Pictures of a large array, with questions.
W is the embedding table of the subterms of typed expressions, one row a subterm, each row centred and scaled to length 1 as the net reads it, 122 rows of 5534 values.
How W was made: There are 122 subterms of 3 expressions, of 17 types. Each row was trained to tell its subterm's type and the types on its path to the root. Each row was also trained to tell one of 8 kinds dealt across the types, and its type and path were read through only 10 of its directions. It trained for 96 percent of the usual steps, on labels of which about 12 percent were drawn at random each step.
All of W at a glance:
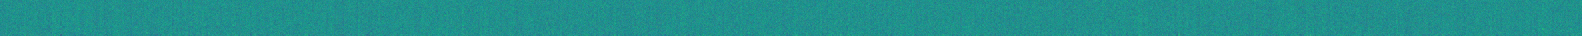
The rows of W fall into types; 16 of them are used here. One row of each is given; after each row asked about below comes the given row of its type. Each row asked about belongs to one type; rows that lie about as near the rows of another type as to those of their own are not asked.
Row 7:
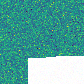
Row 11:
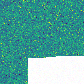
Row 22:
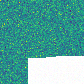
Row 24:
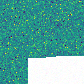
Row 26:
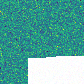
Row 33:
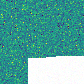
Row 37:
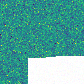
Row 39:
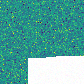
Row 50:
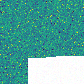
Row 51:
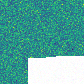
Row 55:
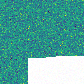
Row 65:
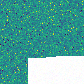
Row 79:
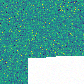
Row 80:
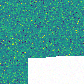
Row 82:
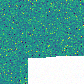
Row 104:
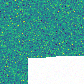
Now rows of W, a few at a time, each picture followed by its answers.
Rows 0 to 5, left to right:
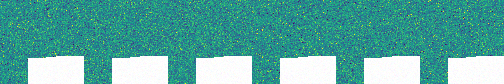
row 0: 80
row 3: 37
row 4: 51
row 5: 39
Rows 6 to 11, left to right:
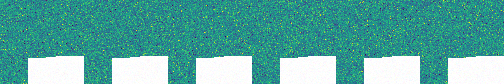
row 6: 55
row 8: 33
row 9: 22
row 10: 79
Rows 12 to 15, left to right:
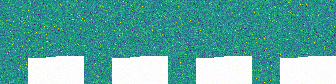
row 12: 50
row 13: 65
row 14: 26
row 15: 104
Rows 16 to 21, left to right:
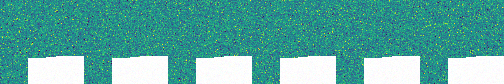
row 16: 80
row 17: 33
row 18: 22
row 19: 33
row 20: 26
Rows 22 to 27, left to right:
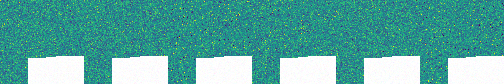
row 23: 39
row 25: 50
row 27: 24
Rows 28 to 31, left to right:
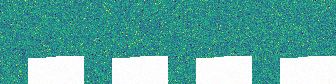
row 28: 65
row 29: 24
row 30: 104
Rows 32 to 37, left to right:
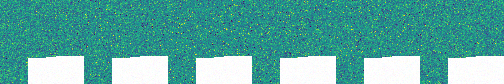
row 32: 104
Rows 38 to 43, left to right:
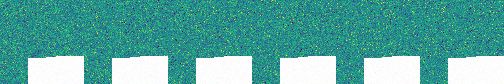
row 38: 55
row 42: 80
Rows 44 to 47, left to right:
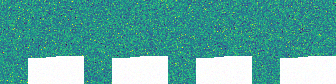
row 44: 7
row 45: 22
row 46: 55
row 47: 7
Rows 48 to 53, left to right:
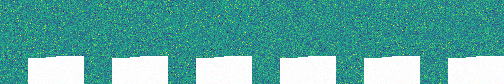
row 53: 55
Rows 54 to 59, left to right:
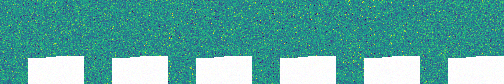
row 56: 26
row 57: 50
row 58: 79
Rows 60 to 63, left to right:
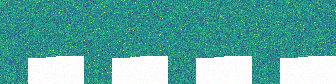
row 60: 7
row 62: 65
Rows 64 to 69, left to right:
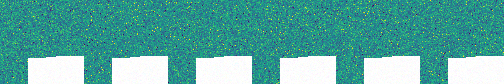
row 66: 22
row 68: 50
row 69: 7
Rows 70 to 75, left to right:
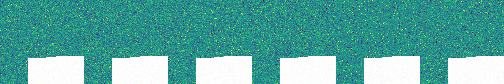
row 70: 65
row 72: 33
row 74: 82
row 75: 11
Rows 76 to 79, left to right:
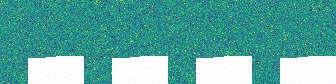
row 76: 51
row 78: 51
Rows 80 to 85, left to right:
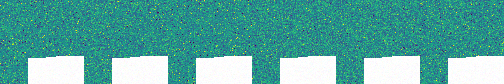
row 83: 50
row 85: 11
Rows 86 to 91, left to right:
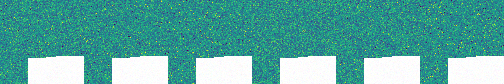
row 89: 11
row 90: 55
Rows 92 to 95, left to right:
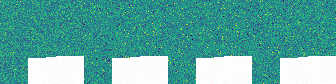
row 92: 26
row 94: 65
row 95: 65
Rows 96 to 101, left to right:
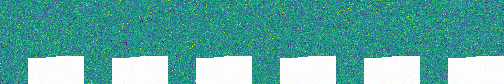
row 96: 80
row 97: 26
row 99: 7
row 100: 33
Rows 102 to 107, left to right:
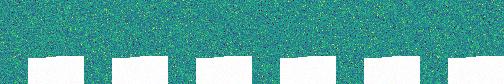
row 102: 22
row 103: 104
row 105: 82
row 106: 50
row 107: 37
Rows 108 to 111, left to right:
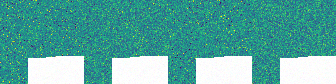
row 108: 11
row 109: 11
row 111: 55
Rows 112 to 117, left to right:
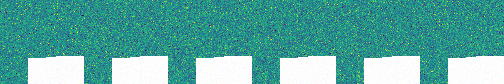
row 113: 11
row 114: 37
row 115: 7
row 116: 104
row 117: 37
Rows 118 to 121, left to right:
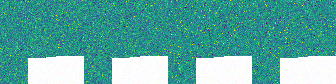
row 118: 82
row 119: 51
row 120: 24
